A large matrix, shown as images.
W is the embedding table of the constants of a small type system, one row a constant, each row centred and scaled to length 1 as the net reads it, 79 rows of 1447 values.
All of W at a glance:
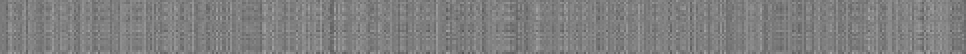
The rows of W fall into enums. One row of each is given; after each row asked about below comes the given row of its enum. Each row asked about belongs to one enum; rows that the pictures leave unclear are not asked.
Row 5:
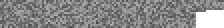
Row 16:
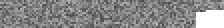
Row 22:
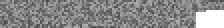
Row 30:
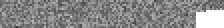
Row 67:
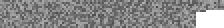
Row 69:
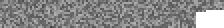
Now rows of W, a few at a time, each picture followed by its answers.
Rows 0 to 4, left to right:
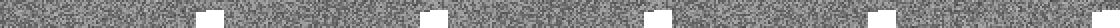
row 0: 5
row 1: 67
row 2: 67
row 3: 5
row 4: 30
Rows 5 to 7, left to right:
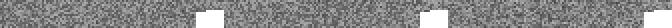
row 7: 16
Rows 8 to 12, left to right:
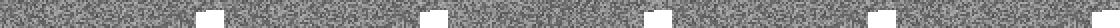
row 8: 69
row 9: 69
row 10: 67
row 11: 69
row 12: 69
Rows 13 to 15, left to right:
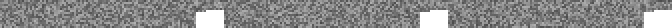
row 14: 5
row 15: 22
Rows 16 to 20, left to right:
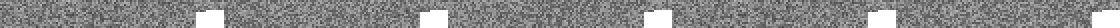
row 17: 5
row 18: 67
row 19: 16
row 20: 69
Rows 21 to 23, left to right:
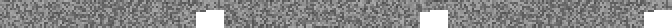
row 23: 67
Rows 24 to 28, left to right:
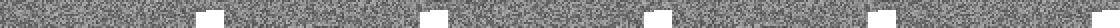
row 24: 5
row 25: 22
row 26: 69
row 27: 22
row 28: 5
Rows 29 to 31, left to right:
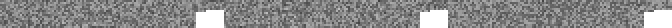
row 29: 22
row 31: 67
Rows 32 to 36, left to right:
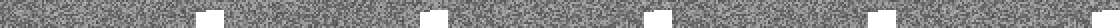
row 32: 5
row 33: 67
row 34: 69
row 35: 5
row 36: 69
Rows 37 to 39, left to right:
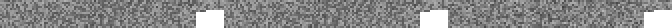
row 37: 67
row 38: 67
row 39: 16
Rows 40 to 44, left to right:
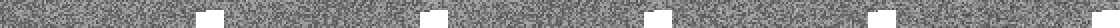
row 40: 5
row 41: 67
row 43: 69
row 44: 16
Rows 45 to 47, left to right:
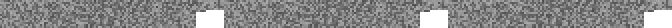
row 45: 67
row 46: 67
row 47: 67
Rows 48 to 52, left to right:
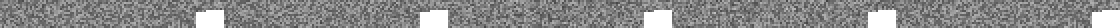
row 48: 69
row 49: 5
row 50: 16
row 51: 30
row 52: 69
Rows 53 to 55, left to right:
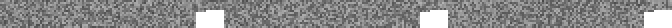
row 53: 22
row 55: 67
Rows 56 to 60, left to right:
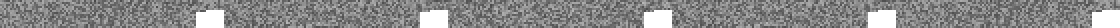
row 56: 67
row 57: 22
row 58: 69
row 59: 22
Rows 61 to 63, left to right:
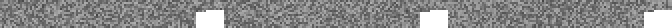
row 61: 69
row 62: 5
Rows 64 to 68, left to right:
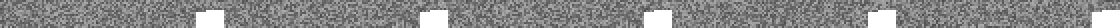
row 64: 5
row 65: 69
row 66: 69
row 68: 22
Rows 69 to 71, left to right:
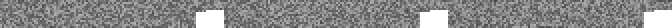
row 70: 5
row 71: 22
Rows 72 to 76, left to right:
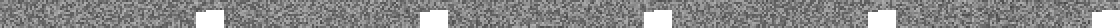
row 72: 69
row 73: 5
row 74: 22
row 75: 67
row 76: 16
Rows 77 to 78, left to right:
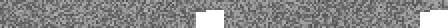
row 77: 5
